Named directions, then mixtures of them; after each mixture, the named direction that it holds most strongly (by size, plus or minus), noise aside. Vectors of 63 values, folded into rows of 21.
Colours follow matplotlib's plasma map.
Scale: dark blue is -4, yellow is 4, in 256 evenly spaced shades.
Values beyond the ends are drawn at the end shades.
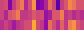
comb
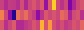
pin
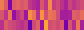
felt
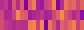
comb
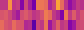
comb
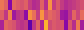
felt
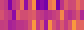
comb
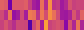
felt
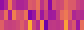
felt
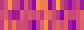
comb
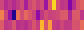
pin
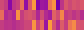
comb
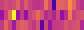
pin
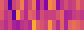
comb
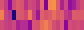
pin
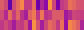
comb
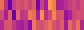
felt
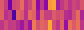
pin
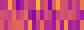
felt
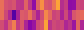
comb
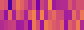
felt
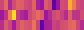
pin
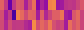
pin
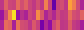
pin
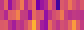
comb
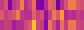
comb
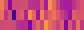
felt
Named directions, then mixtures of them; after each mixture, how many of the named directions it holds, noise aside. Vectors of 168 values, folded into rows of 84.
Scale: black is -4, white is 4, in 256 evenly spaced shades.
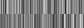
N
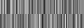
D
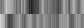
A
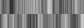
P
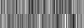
three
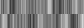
two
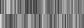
three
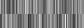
two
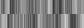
two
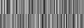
one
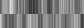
two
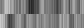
one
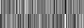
three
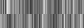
three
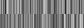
one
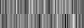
three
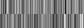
two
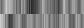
one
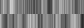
one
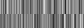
one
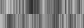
two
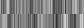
three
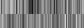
three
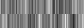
three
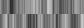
one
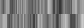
two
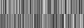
one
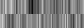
two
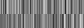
one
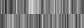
two
